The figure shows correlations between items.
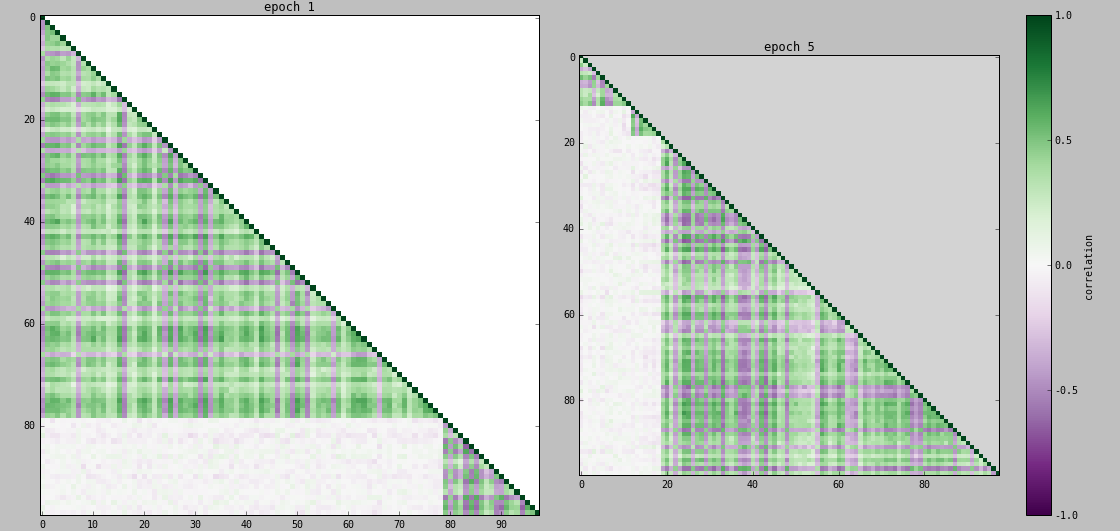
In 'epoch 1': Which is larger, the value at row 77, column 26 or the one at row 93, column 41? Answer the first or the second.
the second
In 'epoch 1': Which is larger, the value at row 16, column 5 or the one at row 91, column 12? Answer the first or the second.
the second
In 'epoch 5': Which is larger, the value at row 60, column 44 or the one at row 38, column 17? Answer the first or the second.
the first
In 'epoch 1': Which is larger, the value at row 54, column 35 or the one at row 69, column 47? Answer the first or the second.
the first
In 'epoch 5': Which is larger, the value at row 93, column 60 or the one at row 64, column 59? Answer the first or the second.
the first
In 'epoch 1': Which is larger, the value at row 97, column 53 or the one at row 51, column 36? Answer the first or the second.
the second
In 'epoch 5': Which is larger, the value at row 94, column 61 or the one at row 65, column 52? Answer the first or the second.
the first
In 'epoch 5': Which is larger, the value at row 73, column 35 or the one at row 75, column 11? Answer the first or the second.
the first
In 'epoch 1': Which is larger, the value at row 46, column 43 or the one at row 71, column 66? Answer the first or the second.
the second
